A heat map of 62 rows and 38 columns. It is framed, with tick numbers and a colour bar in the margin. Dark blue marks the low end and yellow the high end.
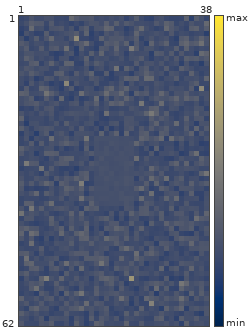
Odd rows or columns: none. Seam: none. Histogram: skewed, a long tail of high values. Mirror symmetry: none. Stripes: none. Calmest part: centre. Odd patch: calmer, in the centre. Slope: none. Grain: fine.
